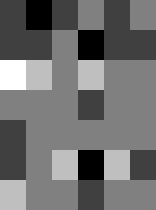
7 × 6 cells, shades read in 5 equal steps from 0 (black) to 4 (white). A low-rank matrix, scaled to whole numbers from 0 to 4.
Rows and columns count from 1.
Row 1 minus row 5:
0 -2 -1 0 -1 0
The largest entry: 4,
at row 3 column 1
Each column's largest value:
4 3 3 3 3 2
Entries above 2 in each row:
0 0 3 0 0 2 1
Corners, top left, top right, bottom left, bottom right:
1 2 3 2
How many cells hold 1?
12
